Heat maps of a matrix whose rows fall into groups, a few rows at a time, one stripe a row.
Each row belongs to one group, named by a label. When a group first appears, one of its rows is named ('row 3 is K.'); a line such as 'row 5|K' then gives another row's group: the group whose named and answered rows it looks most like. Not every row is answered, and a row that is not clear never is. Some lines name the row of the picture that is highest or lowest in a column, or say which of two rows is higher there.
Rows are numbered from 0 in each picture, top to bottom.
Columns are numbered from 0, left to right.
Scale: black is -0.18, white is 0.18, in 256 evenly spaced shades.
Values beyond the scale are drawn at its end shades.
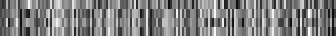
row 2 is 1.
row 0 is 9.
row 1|1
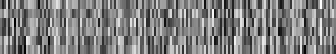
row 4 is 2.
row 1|2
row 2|9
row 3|9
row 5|2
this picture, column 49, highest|1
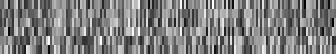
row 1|1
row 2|1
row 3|1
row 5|2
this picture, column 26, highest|4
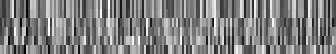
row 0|9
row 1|9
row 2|1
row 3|1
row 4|1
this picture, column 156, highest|5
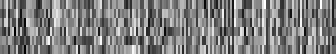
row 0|2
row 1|1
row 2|2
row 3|9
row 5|1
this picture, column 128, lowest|1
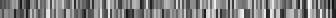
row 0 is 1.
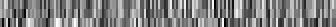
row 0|2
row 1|2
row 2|9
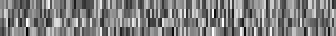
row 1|2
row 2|1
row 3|9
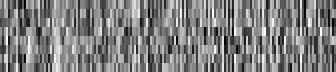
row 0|2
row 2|1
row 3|2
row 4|9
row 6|2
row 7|1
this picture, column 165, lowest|5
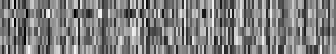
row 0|9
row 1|2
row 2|9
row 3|1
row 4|2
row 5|9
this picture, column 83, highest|3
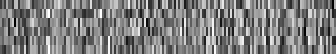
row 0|1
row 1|2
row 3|1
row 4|2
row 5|9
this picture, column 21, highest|1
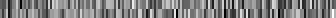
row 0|1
